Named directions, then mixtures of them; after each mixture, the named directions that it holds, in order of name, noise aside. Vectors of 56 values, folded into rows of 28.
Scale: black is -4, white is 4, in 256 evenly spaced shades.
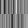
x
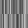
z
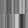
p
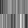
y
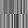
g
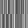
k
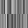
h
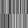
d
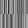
k, x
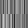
k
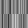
d, p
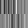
x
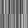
d, z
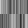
d, y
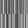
g, k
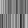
y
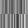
g, z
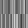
k, p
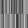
z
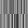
g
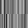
h, x, z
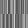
k
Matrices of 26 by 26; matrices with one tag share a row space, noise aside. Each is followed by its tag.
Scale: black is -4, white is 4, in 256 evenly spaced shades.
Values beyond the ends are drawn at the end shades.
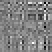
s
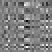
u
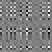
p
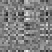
u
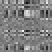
u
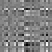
u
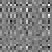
p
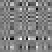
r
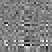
u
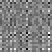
p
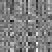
r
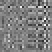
s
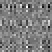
p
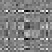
u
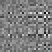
s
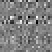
r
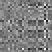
s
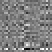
u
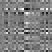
u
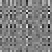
p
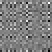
p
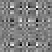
r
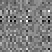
p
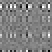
p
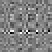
r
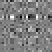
r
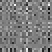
p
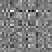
r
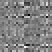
u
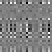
p
